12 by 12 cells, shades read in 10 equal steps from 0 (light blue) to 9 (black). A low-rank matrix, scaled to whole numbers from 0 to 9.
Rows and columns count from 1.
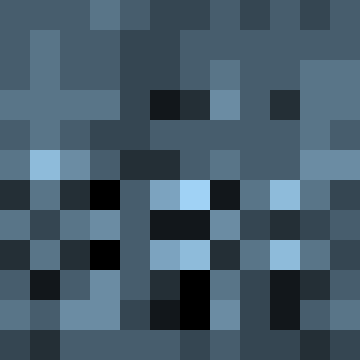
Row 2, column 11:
5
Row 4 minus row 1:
-1 -1 -1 0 1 2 1 -2 -1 2 -2 -1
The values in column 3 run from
3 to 7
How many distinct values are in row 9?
7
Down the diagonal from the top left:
5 4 5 4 6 7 0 3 4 8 5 6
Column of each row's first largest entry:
6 5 5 6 4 5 4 6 4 7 7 2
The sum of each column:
61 56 58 61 67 70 66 56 63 63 59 58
